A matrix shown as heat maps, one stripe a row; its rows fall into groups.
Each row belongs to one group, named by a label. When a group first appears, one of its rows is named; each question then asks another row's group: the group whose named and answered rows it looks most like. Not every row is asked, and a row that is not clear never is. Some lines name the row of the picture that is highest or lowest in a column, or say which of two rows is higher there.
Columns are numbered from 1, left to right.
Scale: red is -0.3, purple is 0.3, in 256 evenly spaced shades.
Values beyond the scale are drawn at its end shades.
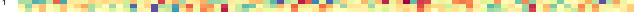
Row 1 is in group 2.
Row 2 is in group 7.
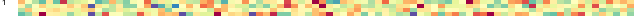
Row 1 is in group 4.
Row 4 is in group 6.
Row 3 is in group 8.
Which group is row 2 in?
7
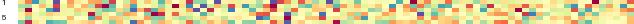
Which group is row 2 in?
6
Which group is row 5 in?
7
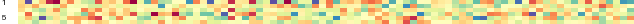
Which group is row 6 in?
2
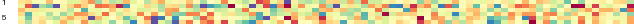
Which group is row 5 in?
7
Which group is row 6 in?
7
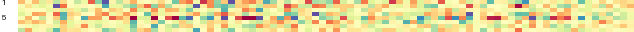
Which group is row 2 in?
4
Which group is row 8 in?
4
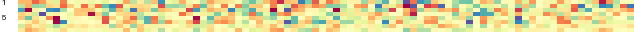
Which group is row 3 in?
4
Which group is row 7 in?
4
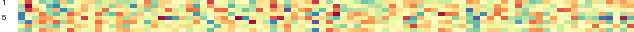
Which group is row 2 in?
4
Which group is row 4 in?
4
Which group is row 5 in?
8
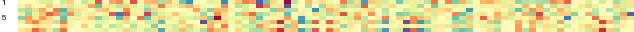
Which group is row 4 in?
6
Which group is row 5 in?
8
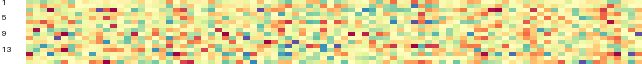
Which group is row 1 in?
2
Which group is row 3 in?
6
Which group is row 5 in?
6
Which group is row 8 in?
4
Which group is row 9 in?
6
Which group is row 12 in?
2
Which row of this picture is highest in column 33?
16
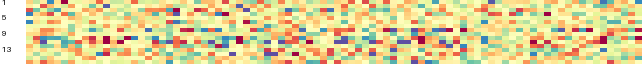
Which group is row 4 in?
8
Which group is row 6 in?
8
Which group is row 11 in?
6
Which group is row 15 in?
8
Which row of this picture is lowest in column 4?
4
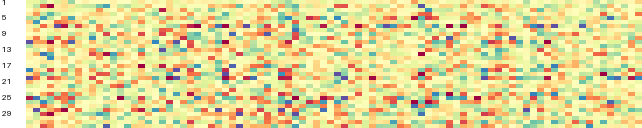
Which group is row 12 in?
8
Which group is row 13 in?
7
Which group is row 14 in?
6
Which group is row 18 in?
8
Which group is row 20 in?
8
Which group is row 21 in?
6
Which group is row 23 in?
7
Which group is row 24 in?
8
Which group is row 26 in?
2
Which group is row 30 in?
7
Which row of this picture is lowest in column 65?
25
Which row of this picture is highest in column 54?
25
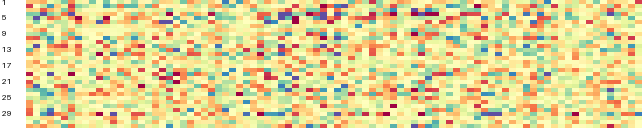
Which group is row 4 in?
2
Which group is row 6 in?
7
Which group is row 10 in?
4
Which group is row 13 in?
8
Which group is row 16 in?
4
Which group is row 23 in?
2
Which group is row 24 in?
6
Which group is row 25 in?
2
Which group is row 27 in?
4
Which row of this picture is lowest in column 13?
31
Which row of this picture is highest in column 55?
24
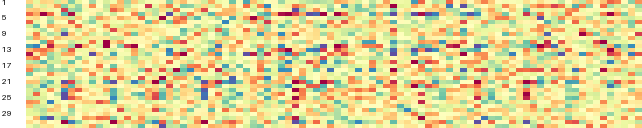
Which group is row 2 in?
8
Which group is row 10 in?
8
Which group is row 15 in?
4
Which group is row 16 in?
2
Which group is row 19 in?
8
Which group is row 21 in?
4
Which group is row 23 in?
4
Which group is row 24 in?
4
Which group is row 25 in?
4
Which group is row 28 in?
6
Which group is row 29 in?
2
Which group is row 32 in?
7
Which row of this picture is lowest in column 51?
12
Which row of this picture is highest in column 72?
31
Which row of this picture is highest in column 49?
11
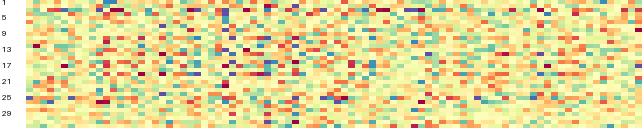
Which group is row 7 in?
7
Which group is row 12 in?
4
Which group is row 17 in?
6
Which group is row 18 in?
7
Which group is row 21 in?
6
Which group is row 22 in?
8
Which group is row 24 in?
7
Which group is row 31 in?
7
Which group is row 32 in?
2
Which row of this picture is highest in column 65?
25
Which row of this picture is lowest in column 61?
25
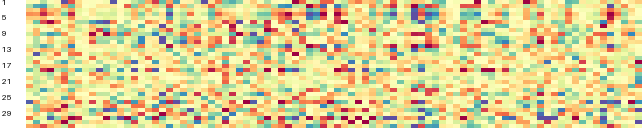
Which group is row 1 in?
4
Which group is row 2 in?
2
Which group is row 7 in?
7
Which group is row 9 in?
6
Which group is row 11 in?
7
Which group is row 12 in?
2
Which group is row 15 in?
8
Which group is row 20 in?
6
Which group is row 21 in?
6
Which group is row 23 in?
2
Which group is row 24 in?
7
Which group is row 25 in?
4
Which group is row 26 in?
8
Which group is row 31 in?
6
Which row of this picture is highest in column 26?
1
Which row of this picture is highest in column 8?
18
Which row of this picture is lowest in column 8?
30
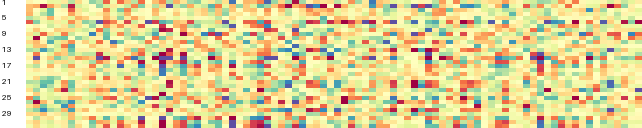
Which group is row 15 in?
7
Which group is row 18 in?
7
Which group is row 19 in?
7
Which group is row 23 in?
6
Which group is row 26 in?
4
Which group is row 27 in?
4
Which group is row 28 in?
2
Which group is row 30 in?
7
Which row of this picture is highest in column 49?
6
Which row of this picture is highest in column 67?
6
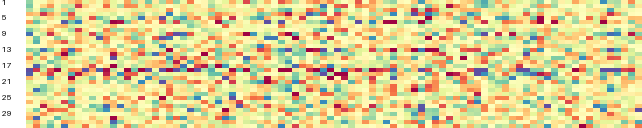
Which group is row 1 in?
8
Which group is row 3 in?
2
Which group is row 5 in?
7
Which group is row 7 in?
6
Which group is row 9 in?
8
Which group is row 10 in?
7
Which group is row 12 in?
7
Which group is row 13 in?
2
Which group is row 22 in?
2
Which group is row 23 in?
2
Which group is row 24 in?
4
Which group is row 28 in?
6
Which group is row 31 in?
8
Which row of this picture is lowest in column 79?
18
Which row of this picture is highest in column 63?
6
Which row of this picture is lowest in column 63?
15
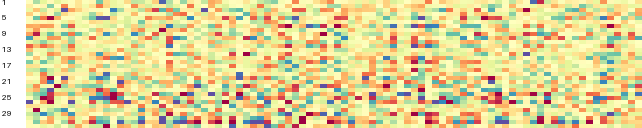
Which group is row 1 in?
7
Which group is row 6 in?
7
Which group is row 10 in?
8
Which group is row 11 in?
2
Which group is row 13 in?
4
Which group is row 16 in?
2
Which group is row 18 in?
2
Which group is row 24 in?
6
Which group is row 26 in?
8
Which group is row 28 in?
4
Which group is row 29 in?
2
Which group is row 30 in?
7
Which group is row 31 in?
7
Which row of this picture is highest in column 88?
24
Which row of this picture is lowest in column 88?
22
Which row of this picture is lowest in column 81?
31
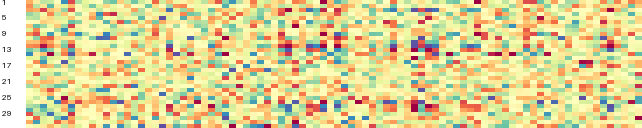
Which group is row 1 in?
4
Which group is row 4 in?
6
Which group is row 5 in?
7
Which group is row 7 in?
4
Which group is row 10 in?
6
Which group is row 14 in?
8
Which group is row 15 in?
2
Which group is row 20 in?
6
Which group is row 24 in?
7
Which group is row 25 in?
6
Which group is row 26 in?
8
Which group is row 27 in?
2
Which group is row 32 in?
7
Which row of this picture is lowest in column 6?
25
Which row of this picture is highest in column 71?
14
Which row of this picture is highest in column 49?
30
